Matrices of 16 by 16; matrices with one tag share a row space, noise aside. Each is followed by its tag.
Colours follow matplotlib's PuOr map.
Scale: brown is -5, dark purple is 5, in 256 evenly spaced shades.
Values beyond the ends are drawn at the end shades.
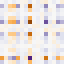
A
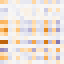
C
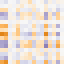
C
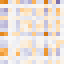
C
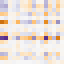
C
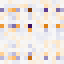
A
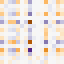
A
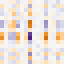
A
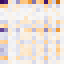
C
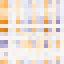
C
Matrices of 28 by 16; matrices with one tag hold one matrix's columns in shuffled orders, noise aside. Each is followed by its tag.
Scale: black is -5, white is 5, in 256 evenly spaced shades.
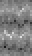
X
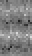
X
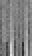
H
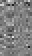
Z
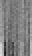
H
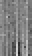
H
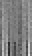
H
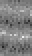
X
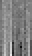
H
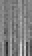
H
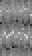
X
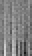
H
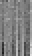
H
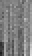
H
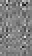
Z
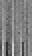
H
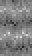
X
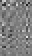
Z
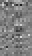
Z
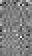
Z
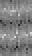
X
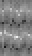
X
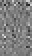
Z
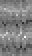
X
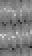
X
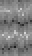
X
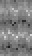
X
